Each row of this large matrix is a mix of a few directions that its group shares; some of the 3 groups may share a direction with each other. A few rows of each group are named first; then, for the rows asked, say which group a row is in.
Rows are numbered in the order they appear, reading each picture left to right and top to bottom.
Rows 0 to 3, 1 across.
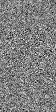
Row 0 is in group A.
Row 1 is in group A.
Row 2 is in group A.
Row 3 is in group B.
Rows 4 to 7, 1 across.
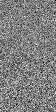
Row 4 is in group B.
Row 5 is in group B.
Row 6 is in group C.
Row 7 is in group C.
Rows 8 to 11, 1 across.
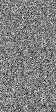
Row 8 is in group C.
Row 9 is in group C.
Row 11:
C
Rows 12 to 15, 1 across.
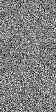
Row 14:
B
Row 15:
B
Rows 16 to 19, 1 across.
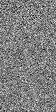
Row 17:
C
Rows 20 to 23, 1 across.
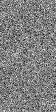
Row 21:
C
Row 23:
B
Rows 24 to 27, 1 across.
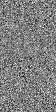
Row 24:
C
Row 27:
B
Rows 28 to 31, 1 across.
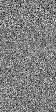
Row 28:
B
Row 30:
A
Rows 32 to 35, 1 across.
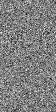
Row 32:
A
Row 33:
C
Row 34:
A
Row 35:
C
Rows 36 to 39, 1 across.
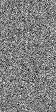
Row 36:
A
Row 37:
A
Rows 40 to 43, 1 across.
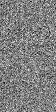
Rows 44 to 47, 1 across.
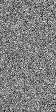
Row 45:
C
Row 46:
A
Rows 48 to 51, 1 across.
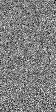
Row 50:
A
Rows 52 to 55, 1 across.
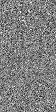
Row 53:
C
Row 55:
A
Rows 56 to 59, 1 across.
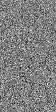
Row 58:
A
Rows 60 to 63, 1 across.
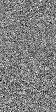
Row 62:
B
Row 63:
B
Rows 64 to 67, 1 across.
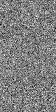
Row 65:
B
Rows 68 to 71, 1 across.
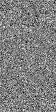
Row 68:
B
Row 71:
B
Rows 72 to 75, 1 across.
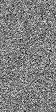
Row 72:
C
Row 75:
C
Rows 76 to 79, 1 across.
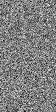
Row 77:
B
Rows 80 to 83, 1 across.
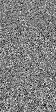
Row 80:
A
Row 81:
B
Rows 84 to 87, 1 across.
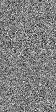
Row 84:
A
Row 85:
C
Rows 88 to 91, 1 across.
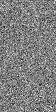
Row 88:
B
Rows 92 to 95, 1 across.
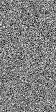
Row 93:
B
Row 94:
A
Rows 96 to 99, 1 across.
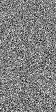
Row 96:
B
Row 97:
A
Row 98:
A
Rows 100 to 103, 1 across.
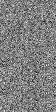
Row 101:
A
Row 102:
B
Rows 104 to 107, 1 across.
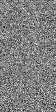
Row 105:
B
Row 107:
B
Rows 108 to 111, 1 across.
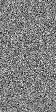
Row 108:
A
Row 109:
C
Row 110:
B
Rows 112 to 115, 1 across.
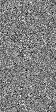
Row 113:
C
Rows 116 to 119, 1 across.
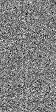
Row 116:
A
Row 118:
A
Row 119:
A
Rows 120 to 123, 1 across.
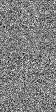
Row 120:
B
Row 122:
A
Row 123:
B
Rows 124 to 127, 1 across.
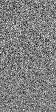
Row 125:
B
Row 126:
A
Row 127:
B
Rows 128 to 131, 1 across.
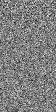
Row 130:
C
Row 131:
C
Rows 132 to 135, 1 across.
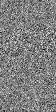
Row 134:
A
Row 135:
B
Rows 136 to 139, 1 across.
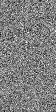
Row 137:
A
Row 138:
B
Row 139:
B
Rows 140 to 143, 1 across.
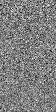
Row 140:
C
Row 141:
A
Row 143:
B
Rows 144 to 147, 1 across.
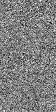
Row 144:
A
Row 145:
B
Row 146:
A
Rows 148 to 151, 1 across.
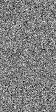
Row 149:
C
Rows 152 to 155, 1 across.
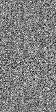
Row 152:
C
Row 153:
C
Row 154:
C
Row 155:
C
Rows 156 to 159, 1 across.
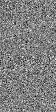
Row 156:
C
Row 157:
A
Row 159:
B
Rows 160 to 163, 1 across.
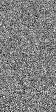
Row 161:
B
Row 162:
C
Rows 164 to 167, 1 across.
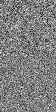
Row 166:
B
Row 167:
A
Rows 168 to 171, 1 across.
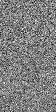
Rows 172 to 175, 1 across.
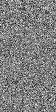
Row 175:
C
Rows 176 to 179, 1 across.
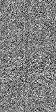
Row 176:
A
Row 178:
A
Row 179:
A
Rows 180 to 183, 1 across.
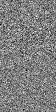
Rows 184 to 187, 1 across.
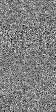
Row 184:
B
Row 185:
C
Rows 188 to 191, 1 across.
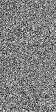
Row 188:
C
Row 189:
A
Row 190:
C
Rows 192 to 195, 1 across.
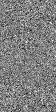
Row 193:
A
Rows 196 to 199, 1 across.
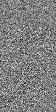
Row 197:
A
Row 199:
B
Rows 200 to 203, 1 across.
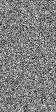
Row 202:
C
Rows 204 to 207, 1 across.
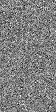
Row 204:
B
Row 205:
A
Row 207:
A
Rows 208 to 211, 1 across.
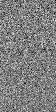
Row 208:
B
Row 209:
C
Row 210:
C
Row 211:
C
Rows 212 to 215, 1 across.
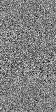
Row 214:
C
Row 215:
B
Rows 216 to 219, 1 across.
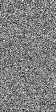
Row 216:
A
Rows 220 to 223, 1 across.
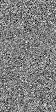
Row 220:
C
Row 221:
A
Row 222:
A
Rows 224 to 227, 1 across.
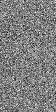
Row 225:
C
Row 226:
C
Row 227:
C
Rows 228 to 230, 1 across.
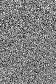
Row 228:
B
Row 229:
B
